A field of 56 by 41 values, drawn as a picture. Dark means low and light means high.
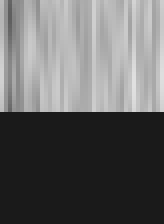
The table splits into 2 rows of 1 panel. Panel 1,1: high, streaked downward. Panel 2,1: very low, flat.
